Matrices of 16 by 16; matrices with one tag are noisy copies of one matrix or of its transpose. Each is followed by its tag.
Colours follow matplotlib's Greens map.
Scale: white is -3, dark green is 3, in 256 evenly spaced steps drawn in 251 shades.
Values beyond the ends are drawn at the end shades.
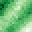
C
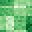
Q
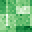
Q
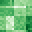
Q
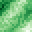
C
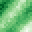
C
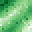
C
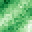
C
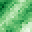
C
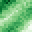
C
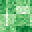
Q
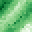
C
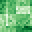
Q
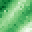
C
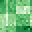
Q
